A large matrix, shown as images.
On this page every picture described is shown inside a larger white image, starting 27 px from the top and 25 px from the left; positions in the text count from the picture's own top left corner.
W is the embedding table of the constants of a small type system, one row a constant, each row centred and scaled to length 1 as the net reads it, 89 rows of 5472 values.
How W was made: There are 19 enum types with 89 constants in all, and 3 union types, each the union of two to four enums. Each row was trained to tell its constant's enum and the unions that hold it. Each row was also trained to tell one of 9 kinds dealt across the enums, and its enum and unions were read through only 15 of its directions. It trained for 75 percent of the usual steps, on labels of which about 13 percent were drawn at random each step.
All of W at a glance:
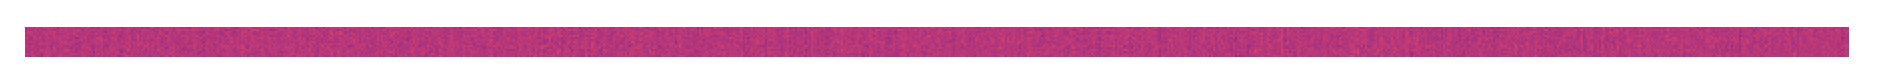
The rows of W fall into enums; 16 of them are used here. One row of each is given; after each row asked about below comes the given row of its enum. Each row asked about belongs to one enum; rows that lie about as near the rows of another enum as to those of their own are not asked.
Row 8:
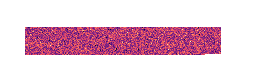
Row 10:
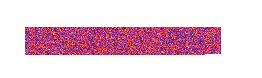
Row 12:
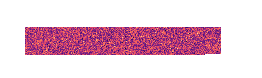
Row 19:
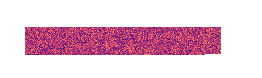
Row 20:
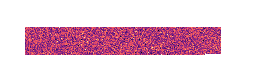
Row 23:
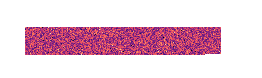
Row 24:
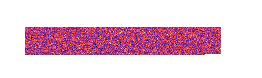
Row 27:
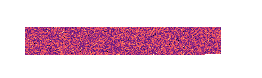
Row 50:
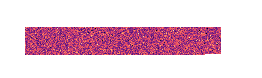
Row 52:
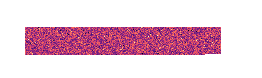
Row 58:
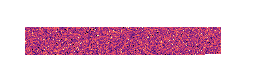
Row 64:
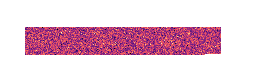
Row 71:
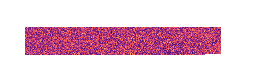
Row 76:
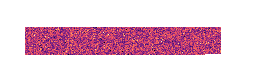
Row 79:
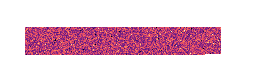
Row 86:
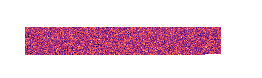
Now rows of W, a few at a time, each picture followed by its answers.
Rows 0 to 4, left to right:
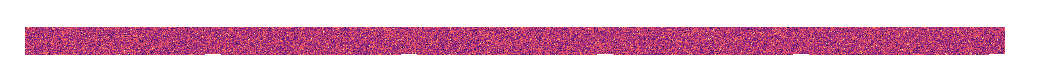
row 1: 71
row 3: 52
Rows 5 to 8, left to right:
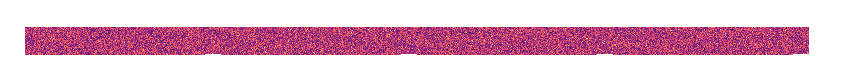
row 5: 12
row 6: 79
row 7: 8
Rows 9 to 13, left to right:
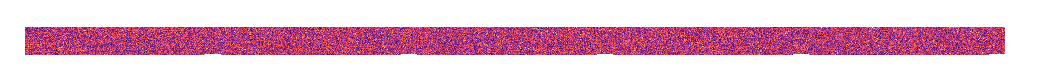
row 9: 8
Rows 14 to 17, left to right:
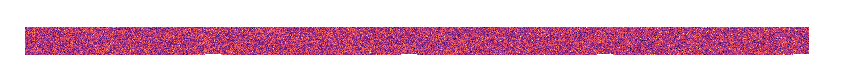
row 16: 79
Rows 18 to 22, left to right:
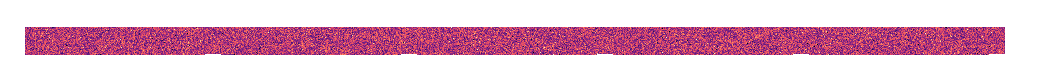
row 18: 12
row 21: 76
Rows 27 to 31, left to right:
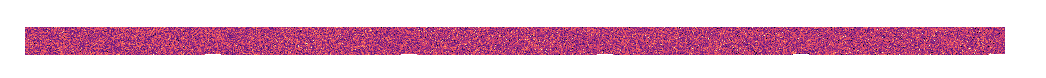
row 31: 8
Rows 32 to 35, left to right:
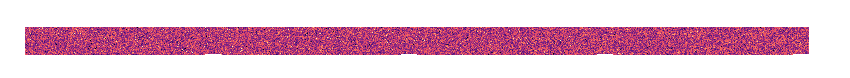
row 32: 76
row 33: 79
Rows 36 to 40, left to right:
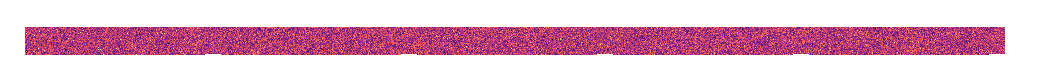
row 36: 52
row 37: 71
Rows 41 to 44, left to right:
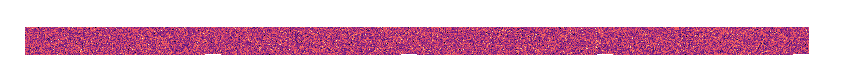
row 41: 8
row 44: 52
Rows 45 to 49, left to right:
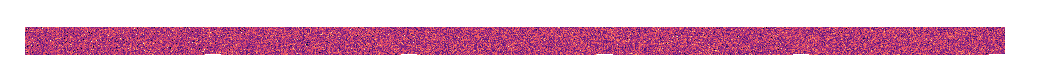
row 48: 20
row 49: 76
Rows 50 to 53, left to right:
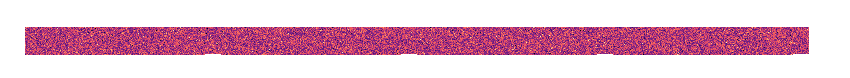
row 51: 12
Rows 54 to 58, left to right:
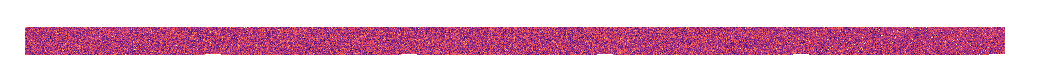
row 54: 50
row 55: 50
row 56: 27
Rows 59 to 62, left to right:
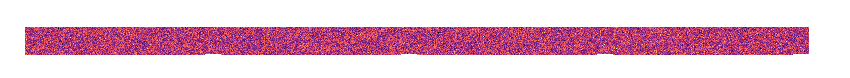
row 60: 76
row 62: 23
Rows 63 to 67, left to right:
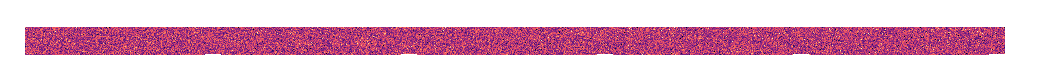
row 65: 71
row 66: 79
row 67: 86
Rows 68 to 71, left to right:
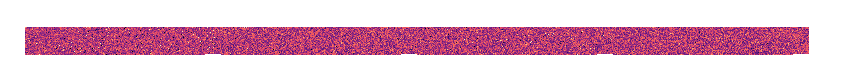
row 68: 52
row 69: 20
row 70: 52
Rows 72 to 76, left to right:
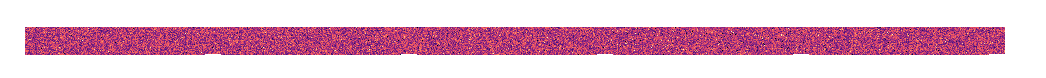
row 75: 71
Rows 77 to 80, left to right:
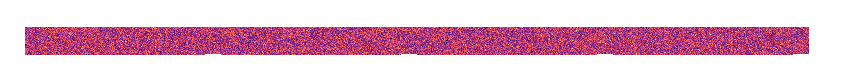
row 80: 86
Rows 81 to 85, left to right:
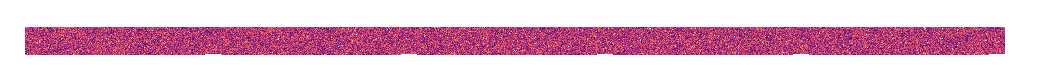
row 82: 50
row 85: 76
